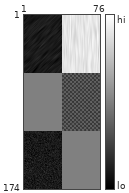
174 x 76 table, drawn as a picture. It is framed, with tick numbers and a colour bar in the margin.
The table splits into 3 rows of 2 panels. Panel 1,1: very low, slanting up to the right, faint in contrast. Panel 1,2: very high, streaked downward, faint in contrast. Panel 2,1: middling, flat. Panel 2,2: low, checkered. Panel 3,1: very low, fine-grained, faint in contrast. Panel 3,2: middling, flat.
